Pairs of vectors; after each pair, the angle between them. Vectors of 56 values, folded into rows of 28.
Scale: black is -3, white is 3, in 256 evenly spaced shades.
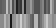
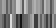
nearly opposite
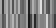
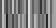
nearly opposite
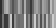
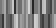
orthogonal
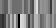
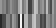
partly aligned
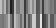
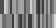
partly aligned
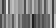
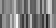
partly aligned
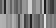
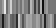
partly opposed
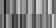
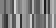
orthogonal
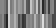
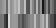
nearly parallel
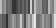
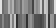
orthogonal
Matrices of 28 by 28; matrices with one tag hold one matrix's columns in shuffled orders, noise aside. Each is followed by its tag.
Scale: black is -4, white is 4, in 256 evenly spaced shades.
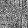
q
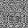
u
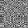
u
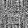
q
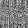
q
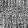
q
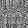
q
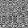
u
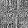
q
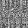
q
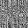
q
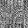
q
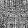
q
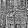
q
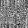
q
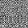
u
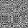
u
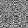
u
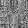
q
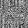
q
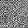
u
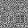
u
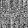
q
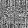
q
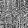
q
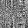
q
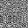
u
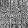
q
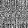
q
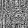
q
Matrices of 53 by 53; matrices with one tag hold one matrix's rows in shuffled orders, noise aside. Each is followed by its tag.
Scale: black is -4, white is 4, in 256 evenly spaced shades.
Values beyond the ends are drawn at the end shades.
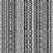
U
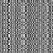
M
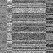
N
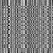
M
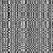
M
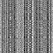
U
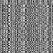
M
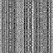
U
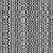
M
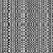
M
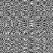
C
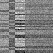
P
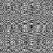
C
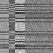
P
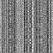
U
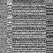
N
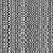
M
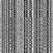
U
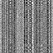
U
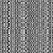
M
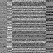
N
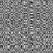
C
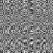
C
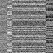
N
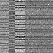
P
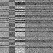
P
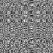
C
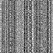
U
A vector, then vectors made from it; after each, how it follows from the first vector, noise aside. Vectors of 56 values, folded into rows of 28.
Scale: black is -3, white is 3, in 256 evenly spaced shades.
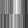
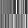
sign-scrambled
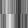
wrapped around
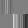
partly zeroed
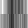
wrapped around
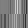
partly zeroed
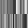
sign-scrambled
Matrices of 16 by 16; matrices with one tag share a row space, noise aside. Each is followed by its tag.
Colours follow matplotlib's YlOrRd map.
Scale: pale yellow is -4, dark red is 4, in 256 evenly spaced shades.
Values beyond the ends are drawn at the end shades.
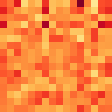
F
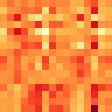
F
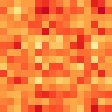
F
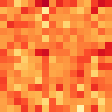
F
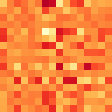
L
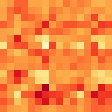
F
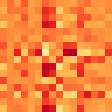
L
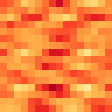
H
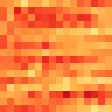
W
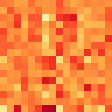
L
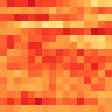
W
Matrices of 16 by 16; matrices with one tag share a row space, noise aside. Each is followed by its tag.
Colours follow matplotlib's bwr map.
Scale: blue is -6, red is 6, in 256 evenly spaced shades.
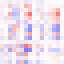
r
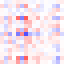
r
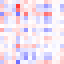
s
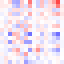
r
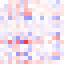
r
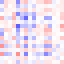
s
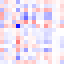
s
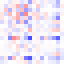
r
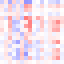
r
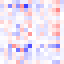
r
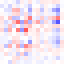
r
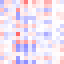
s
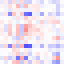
r
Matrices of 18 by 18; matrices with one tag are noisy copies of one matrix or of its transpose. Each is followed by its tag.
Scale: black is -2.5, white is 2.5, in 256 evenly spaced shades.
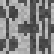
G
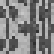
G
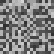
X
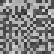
X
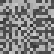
X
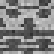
G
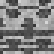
G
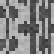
G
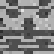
G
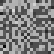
X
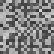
X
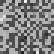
X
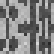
G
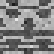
G
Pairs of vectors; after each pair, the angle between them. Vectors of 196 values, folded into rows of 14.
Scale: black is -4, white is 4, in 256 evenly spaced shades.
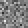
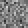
nearly opposite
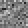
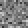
partly aligned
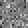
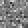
partly opposed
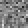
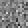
orthogonal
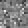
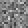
partly opposed
